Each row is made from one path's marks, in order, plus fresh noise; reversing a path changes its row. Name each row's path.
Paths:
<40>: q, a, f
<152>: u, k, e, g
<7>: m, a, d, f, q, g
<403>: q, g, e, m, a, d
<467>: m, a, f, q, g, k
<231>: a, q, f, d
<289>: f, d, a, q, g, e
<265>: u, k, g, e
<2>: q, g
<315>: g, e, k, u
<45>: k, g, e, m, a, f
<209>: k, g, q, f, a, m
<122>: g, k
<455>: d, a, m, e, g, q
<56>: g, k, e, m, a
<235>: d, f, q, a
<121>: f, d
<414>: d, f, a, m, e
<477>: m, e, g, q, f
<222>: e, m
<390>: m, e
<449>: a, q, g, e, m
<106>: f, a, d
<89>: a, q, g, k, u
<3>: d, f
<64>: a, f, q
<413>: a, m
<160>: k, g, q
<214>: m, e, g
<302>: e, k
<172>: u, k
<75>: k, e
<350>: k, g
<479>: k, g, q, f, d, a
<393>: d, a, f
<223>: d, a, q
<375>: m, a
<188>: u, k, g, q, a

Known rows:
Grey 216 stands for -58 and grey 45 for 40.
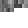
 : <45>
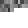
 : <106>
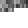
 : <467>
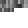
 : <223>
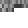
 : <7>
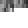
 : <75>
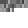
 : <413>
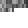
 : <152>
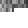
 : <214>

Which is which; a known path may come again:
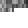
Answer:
<152>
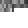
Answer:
<289>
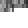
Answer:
<265>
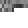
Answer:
<455>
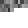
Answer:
<106>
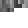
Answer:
<40>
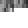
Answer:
<75>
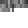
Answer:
<414>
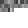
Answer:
<403>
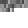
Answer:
<413>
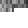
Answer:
<214>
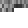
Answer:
<7>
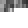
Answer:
<302>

